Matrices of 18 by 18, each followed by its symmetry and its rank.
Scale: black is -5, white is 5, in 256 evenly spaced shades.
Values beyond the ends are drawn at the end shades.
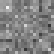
symmetric, rank three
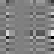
neither, rank one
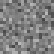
antisymmetric, full rank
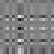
neither, rank one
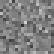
antisymmetric, full rank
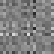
antisymmetric, rank two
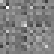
symmetric, rank three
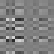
neither, rank one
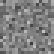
antisymmetric, full rank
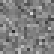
antisymmetric, full rank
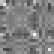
symmetric, rank three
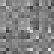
symmetric, rank three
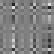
neither, rank one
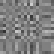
antisymmetric, rank two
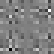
antisymmetric, rank two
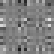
antisymmetric, rank two
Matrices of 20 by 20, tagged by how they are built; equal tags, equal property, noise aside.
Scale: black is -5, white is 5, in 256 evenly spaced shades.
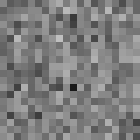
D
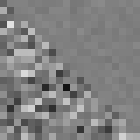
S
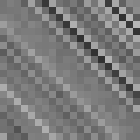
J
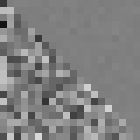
S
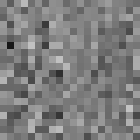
D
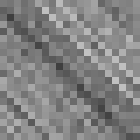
J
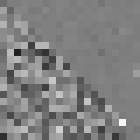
S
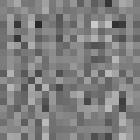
D
